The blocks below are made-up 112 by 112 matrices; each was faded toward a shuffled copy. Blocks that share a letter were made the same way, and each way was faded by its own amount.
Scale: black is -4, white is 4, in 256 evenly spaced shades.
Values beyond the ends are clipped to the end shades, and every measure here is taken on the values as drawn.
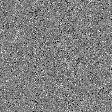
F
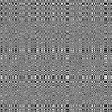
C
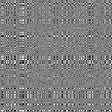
C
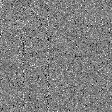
F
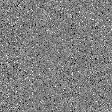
F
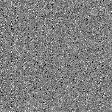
F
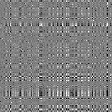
C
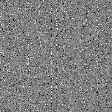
F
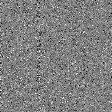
F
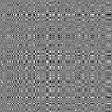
C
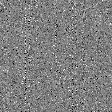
F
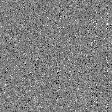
F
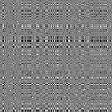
C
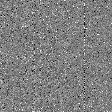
F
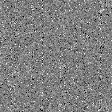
F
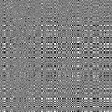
C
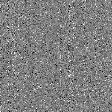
F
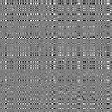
C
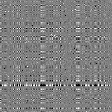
C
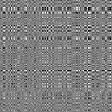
C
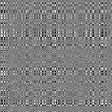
C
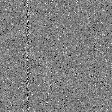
F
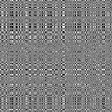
C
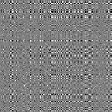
C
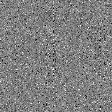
F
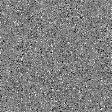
F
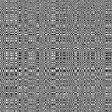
C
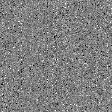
F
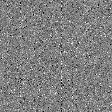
F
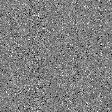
F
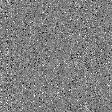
F
